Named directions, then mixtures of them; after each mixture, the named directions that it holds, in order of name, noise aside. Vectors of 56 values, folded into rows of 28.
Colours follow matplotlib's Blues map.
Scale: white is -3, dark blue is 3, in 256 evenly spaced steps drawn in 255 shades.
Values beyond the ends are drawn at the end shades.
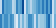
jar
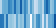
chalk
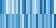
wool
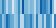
jar, wool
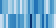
chalk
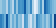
chalk, wool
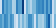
jar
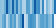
chalk, wool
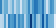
chalk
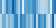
jar, wool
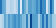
chalk, wool
